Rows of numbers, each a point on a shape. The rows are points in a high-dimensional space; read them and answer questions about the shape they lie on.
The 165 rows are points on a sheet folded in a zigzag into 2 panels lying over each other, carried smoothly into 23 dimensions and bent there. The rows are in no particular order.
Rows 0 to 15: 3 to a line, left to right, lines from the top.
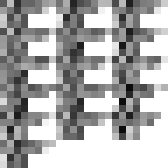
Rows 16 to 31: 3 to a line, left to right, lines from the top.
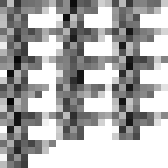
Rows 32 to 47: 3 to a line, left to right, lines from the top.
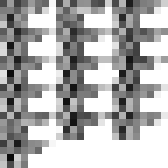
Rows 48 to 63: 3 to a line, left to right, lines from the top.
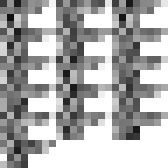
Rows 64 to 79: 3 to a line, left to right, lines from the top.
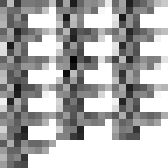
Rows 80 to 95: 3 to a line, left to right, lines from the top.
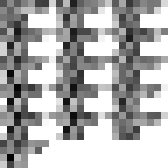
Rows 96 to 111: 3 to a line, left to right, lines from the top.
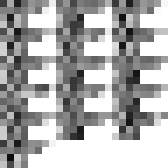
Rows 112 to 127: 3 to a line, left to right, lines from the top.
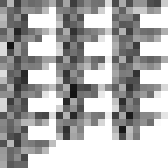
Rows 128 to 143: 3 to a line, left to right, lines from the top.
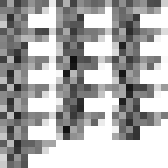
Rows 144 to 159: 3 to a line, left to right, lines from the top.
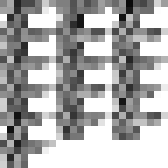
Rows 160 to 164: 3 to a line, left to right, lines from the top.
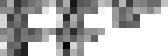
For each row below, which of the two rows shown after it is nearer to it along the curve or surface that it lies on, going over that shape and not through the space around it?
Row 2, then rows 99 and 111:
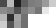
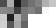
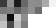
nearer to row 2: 99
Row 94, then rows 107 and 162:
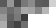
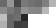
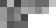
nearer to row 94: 107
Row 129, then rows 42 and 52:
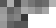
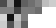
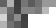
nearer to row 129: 52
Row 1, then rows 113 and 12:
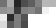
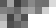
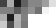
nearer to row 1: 113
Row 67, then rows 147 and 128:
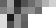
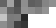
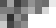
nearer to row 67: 128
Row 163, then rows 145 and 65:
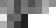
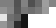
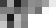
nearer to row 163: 145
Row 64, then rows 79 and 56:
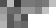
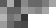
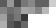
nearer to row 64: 79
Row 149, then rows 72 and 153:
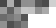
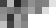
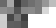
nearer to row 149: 72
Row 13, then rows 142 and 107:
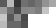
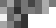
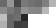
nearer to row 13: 142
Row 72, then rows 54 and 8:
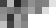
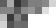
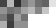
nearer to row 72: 8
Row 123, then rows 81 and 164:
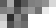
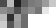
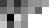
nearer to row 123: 164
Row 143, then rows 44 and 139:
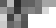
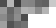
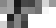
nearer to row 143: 44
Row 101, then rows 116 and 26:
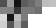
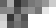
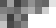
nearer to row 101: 116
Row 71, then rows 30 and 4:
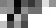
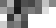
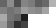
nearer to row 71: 30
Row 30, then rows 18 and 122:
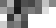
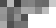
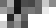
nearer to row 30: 122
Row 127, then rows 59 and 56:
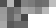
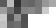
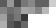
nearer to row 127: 59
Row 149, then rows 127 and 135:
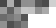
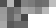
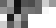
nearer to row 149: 127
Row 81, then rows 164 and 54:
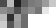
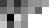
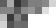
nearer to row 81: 164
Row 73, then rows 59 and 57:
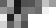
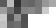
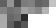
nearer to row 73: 59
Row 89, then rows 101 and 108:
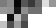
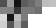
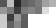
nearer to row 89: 101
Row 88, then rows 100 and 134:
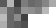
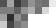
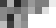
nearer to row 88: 134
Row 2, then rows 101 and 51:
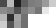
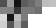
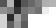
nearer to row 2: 51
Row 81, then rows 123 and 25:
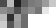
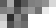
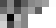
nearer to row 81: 25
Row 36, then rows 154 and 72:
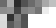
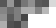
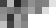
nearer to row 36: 154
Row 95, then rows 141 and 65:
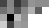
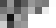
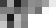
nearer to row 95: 141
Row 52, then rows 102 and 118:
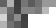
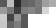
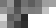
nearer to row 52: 102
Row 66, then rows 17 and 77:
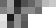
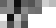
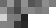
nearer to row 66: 17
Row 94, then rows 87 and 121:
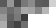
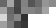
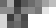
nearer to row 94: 121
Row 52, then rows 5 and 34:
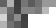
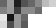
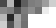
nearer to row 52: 34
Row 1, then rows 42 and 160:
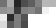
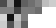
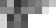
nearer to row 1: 160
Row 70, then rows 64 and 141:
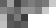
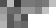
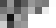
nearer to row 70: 141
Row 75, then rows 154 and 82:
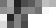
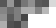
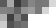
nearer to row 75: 82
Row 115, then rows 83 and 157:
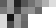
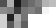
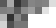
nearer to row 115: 157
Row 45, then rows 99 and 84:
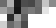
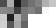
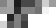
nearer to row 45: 99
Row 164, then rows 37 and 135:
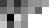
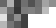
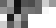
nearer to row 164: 135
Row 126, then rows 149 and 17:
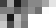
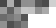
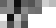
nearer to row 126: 17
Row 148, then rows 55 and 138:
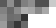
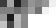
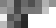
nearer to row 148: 138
